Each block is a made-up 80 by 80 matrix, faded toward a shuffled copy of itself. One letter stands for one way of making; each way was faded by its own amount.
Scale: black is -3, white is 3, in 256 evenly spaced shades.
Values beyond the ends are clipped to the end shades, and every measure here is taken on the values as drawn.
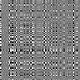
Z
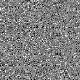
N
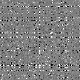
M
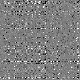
M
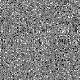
N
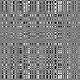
Z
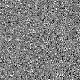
N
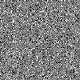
N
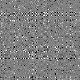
M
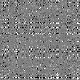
M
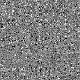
N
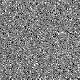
N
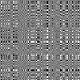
Z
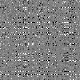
M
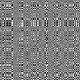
Z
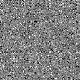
N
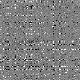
M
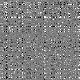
M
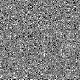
N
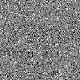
N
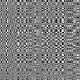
Z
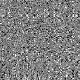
N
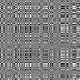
Z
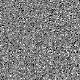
N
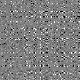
M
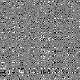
M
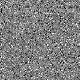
N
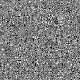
N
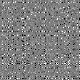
M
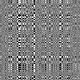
Z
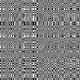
Z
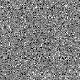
N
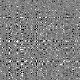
M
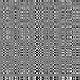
Z
